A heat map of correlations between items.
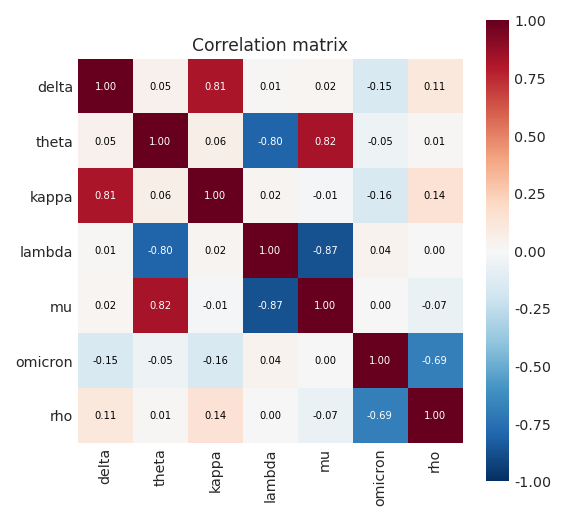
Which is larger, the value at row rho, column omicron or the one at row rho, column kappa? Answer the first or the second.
the second
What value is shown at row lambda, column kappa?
0.02
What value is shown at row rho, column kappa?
0.14
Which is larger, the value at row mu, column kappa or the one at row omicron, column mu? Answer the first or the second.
the second
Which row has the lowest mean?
lambda
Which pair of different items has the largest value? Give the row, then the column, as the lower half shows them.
mu, theta
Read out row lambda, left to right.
0.01 -0.80 0.02 1.00 -0.87 0.04 0.00
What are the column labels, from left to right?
delta, theta, kappa, lambda, mu, omicron, rho
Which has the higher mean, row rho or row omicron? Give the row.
rho
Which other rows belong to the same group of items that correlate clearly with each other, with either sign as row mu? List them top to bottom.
theta, lambda
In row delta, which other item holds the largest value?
kappa
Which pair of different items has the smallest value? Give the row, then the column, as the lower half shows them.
mu, lambda
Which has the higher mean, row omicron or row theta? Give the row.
theta
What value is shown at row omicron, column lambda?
0.04
